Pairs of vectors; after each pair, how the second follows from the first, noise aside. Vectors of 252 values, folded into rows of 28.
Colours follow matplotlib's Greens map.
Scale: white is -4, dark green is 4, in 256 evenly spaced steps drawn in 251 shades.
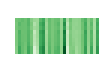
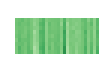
shrunk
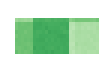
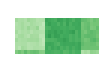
reversed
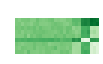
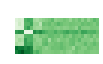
reversed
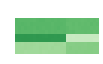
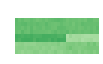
shrunk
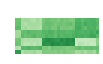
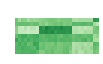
reversed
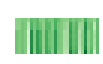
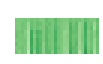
shrunk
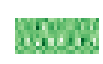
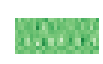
shrunk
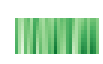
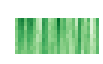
reversed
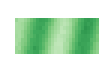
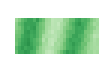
reversed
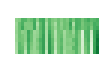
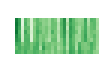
reversed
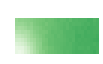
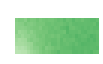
shrunk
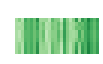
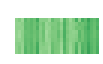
shrunk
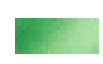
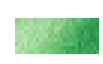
reversed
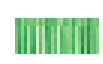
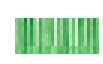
reversed
